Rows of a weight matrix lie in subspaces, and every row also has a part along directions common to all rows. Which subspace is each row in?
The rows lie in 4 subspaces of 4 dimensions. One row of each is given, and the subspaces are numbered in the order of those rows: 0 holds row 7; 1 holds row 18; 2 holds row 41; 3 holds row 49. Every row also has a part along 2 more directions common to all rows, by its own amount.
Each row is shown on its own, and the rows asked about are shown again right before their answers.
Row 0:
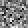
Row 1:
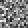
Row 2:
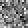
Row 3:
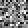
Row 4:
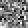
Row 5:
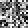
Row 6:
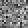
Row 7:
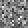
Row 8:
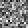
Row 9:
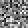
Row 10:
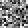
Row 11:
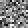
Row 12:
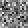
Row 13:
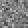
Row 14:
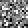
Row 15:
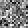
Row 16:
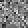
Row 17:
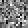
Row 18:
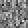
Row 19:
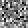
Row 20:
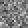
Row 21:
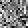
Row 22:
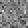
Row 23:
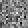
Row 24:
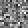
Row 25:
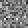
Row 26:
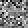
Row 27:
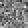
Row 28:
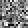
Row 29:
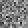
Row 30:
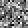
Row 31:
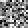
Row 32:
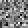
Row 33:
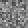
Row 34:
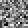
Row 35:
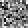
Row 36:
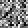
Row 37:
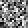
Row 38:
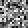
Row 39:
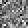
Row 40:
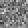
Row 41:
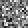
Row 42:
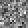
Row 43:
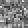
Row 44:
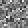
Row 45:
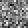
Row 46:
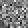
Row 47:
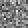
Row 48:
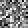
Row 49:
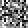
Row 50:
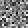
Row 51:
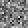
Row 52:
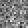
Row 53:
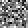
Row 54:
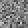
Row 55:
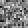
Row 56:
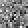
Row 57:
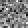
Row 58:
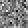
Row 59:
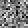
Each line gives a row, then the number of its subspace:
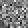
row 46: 2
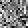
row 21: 0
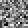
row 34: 2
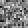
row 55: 0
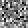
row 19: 3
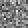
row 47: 1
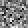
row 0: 0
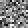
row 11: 1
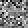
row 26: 1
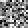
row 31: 1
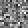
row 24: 3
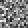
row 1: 0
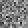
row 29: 2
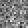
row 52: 3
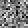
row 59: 1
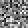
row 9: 3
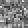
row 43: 0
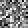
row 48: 0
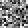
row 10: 3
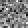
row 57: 2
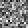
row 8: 3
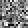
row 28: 2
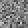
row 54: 2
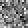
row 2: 0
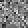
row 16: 0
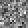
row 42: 3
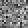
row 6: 3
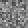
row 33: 1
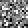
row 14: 2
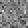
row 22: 0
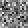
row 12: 1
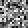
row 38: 0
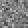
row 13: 2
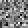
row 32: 2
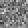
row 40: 3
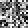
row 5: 1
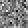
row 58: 1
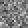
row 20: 3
